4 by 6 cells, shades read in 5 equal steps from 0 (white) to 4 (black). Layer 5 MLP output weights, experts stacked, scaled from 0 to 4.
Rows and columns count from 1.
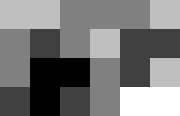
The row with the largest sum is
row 3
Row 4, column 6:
0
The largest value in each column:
3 4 4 2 3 3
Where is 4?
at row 3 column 2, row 3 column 3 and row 4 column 2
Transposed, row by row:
1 2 2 3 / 1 3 4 4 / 2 2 4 3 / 2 1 2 2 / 2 3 3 0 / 1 3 1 0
